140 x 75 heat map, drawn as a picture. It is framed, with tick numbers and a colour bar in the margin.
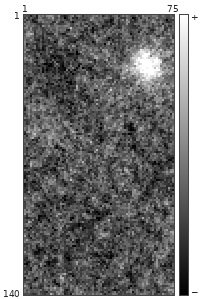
The field is mottled with small blotches. The ninth with the highest average is the top right. The halves do not mirror each other. One bump rises in the top right. No single row or column stands out from its neighbours.
